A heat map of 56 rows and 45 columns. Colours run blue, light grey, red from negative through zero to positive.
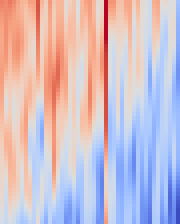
Ninth with the highest average: top left. Histogram: bell-shaped. Slope: up to the top left. Grain: streaks running down. Odd lines: column 27.
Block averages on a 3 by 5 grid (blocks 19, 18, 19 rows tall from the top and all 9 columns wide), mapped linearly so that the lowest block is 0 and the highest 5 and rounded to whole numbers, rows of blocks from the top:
55542 | 44421 | 32110
